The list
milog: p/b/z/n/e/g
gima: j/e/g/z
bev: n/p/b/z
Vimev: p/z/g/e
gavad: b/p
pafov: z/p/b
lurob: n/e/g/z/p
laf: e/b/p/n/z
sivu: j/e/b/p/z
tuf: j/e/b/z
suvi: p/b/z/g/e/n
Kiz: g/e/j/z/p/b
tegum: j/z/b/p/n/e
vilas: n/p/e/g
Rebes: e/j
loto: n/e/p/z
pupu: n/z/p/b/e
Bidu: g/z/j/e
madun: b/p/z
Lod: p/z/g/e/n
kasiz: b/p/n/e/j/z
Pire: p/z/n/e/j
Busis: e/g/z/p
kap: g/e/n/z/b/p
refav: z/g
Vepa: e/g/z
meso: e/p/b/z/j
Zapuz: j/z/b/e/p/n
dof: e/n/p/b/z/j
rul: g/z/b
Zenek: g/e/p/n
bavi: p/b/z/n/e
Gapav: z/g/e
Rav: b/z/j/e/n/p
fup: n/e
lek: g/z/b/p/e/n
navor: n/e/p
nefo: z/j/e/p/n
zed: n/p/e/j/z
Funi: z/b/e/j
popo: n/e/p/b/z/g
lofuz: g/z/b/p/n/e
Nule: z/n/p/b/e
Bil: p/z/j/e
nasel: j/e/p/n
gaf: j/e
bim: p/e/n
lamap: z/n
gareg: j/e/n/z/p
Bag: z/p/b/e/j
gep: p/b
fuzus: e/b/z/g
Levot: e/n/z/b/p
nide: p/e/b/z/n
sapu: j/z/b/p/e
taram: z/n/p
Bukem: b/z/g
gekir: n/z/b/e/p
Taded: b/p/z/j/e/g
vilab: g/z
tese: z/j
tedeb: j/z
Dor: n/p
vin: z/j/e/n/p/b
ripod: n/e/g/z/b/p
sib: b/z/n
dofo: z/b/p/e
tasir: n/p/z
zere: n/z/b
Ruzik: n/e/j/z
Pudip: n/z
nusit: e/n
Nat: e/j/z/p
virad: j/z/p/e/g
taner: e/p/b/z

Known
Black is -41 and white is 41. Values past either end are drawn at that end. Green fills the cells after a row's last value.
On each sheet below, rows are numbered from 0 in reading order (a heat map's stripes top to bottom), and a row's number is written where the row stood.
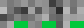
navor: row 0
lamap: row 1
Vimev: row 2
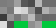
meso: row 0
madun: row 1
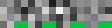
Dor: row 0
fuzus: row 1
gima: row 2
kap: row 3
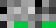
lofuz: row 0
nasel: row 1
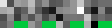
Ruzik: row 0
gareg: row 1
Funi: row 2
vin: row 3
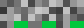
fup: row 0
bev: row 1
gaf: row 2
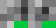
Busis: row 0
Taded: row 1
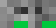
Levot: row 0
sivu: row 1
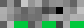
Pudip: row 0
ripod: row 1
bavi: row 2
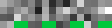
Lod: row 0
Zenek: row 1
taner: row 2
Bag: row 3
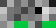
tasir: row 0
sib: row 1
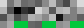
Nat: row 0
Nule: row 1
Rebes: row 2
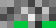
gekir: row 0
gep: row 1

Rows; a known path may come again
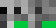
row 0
Bidu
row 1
sivu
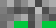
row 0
ripod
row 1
gaf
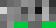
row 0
gavad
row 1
Zenek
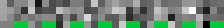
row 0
loto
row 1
nefo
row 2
Vepa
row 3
pafov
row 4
tedeb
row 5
lek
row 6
Bag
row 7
vin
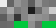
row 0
kasiz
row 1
dofo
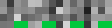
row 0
nusit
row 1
lurob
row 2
vilab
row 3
Gapav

